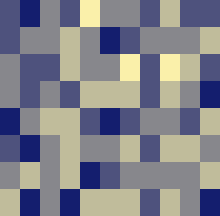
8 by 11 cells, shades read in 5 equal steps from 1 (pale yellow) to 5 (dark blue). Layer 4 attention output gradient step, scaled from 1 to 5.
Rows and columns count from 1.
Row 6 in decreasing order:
5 4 4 3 3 3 3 2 2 2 2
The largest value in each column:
5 5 4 5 5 5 4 4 3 4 5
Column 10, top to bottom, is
4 3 2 3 4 2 3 3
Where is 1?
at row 1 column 5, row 3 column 7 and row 3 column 9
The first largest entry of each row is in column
2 6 2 11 1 2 5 2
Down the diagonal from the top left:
4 3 4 4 4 3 3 4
